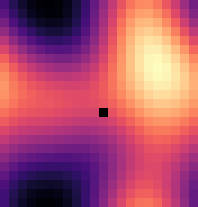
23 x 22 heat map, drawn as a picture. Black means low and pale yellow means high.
Stripes: none. Lone odd cells: 1, lower than its neighbours. Average level on the scale: 50%.
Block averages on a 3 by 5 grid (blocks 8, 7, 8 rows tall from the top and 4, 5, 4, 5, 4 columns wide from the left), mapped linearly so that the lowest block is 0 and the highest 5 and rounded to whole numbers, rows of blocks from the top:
1 0 2 5 4 / 4 3 3 5 5 / 1 0 1 3 2
